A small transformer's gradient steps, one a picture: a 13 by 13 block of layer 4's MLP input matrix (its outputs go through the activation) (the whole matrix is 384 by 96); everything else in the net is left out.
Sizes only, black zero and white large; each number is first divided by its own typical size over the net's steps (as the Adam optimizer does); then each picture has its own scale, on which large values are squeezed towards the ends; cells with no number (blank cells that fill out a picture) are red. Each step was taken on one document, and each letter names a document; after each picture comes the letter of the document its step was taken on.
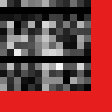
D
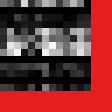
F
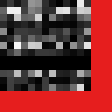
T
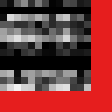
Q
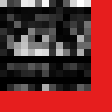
F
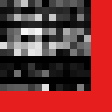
F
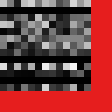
D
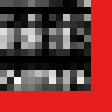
Q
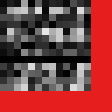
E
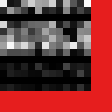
D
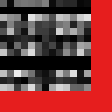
Q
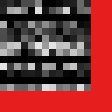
D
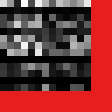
F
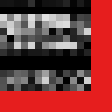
E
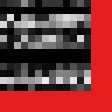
E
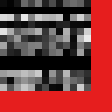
Q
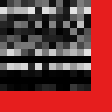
D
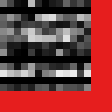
Q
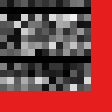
E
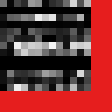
F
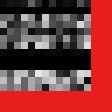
Q
